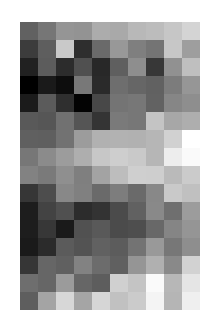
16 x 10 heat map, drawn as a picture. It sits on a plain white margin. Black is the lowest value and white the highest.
Stripes: horizontal, repeating 2 times. Ninth with the highest average: middle right. Slope: up to the right. Ninth with the lowest average: top left.
